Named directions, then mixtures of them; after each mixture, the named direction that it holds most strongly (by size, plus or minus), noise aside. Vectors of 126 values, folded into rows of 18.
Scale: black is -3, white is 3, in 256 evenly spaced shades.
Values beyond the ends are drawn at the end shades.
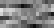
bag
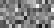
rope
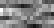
bag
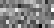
rope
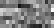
bag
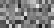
rope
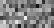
rope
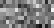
rope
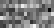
bag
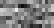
bag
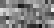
bag
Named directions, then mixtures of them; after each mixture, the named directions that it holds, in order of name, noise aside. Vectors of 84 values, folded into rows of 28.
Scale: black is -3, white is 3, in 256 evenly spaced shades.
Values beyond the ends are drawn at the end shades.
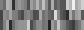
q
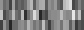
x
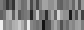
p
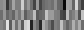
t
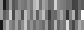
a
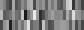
t, x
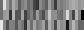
a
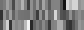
q, t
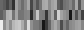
p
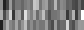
a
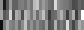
a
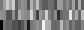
p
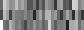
a, x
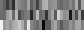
p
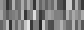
t, x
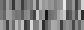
p, t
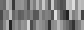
q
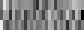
a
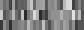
x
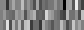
t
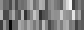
x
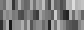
q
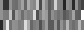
a, t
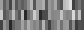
x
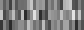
x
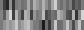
a, p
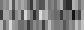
x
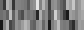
a, q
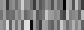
t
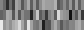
p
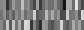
t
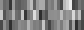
x
